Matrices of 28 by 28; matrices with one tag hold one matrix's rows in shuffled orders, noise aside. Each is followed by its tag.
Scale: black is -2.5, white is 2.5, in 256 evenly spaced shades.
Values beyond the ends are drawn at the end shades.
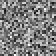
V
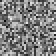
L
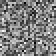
L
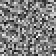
L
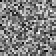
V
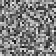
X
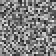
V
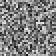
V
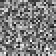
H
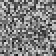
V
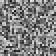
L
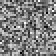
L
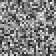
X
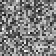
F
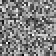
F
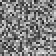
F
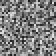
X
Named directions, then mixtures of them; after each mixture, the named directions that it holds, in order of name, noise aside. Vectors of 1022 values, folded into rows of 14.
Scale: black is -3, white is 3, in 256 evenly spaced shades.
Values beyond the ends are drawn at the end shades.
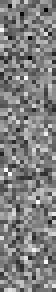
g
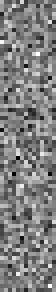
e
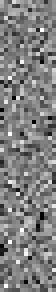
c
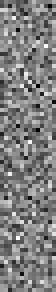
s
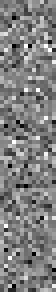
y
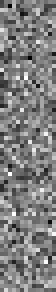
g, s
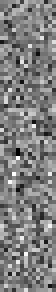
c, e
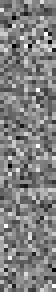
g, y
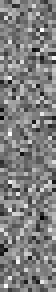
c, s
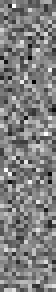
c, e, g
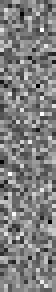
c, g, s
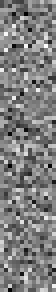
c, s, y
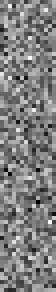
g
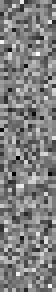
e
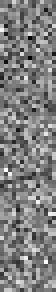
g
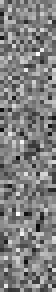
c, e, g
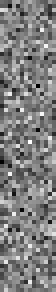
c, g, s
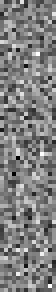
e
